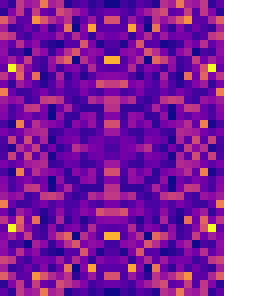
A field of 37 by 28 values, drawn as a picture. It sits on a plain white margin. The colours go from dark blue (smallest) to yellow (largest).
Calmest part: centre. Histogram: skewed, a long tail of high values. Stripes: none. Mirror symmetry: left to right and top to bottom.
